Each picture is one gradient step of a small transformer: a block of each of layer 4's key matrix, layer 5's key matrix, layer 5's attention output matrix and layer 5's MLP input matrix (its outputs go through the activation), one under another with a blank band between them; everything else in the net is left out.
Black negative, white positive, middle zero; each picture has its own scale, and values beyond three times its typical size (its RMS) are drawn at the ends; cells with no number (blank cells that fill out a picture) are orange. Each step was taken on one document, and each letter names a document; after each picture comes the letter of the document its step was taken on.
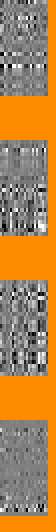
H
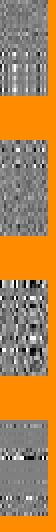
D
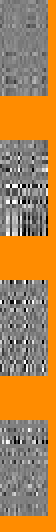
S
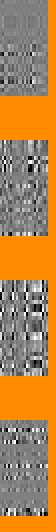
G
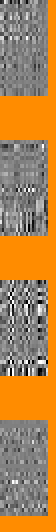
H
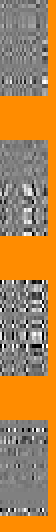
G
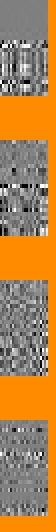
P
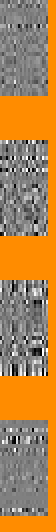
S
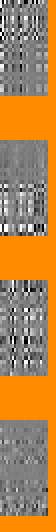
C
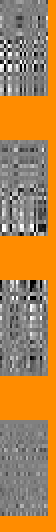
C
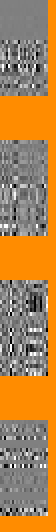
P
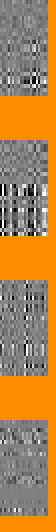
S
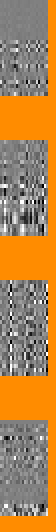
P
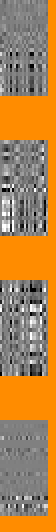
C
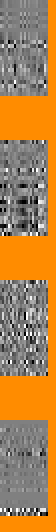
P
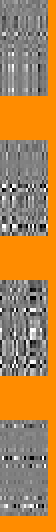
D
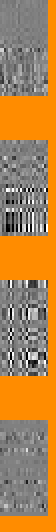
H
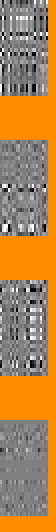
C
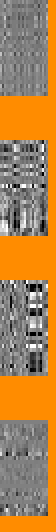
H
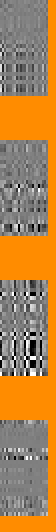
D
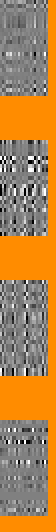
G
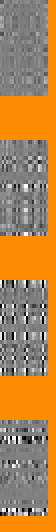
G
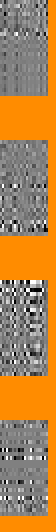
D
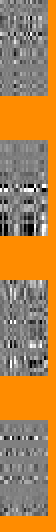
P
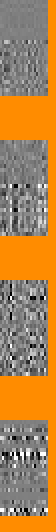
P
